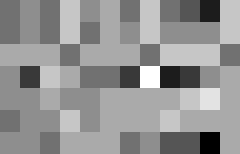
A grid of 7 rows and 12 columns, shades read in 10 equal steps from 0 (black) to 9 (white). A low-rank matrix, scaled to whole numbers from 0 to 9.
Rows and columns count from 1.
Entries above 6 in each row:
3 3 3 2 2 2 0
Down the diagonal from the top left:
4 5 6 6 5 6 4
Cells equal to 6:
26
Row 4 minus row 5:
0 -3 1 1 -1 -2 -4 3 -5 -5 -3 0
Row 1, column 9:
4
